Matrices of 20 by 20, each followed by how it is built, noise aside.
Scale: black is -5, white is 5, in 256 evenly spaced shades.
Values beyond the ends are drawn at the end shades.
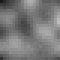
smooth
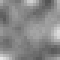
smooth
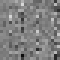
uneven columns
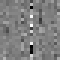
uneven columns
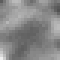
smooth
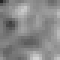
smooth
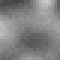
smooth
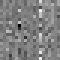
uneven columns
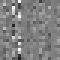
uneven columns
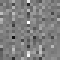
uneven columns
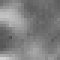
smooth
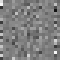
uneven columns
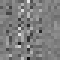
uneven columns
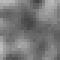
smooth
